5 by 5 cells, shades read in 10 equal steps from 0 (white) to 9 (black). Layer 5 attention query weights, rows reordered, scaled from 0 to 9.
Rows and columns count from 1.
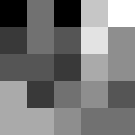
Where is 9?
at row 1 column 1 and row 1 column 3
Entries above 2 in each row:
3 4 5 5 5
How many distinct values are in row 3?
4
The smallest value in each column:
3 3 4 1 0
